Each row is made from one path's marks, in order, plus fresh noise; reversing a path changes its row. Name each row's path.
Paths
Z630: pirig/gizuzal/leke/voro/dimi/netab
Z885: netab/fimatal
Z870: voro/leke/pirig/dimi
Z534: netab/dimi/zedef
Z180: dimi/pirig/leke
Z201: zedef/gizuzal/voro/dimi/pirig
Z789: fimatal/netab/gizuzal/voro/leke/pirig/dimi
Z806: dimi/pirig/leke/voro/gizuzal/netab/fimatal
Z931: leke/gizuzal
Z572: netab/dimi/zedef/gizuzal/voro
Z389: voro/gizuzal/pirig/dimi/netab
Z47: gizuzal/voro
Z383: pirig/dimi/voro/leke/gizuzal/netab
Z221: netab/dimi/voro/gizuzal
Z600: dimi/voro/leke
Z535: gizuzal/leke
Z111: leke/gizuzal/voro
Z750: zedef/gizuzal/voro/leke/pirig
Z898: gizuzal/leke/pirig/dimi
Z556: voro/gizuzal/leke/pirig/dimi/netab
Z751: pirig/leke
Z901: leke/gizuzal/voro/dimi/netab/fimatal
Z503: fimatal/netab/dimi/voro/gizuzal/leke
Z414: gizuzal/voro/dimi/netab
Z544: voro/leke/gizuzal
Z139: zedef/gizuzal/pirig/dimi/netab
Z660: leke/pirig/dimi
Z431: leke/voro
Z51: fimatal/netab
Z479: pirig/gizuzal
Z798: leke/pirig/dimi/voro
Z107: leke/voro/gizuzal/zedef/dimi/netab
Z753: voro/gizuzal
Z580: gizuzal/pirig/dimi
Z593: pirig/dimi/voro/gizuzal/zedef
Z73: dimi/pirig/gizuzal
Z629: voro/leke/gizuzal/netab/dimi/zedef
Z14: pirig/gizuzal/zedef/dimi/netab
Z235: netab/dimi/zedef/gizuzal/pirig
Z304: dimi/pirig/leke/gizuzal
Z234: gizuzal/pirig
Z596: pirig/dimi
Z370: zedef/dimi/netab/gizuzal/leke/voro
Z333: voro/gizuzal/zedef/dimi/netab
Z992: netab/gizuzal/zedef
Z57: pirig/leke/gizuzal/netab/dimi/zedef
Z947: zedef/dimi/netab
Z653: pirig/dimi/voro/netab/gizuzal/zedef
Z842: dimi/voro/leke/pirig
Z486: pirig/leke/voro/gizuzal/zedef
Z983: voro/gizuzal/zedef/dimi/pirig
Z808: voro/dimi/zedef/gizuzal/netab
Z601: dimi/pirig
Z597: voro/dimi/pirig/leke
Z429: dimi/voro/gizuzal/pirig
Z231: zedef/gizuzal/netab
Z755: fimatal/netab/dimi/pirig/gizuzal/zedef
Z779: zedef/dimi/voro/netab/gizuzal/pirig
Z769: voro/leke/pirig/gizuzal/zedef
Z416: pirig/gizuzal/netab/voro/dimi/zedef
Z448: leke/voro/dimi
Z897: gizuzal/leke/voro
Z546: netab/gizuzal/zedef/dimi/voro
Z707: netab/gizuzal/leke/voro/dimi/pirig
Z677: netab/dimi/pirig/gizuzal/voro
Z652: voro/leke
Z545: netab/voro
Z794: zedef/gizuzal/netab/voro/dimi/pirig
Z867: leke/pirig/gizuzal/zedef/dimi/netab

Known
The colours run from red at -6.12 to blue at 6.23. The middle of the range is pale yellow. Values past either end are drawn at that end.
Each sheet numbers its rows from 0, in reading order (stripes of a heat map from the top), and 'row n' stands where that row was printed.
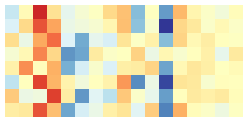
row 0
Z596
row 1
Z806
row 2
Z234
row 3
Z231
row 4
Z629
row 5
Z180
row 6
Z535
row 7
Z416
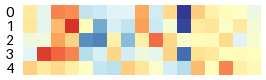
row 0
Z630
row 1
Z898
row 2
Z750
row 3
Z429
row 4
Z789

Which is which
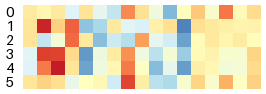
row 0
Z51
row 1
Z414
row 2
Z931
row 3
Z572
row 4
Z235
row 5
Z885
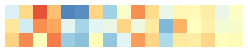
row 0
Z201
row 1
Z479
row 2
Z47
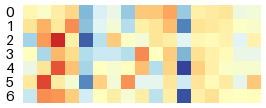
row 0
Z769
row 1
Z556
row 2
Z779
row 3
Z486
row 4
Z383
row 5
Z545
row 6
Z842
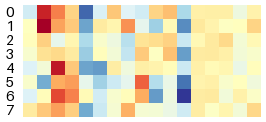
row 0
Z808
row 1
Z221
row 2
Z652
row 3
Z870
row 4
Z139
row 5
Z867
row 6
Z304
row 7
Z992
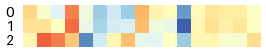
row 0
Z111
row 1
Z901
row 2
Z546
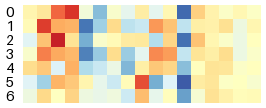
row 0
Z580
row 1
Z333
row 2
Z653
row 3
Z983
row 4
Z544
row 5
Z660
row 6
Z448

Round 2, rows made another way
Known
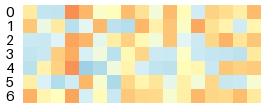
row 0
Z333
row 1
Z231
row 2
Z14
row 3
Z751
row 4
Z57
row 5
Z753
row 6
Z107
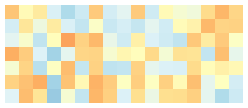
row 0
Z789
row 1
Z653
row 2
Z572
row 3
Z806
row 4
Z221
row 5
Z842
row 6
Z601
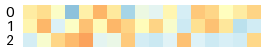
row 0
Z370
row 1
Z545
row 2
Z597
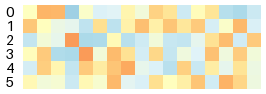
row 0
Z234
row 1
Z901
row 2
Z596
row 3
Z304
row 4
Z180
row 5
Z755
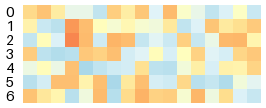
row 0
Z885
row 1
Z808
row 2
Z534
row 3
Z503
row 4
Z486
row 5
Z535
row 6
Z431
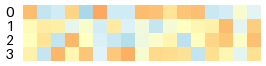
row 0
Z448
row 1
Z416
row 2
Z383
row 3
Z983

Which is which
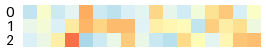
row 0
Z479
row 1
Z546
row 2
Z629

